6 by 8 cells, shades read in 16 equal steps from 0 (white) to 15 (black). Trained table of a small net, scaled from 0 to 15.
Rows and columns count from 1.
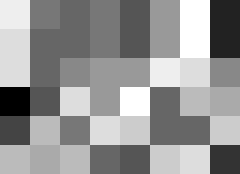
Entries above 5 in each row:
6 6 5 4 4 3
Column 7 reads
0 0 2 4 9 2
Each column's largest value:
15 10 9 9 10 9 9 13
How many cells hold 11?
1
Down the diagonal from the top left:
1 9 7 6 3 3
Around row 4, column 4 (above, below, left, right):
6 2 2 0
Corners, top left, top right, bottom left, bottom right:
1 13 4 12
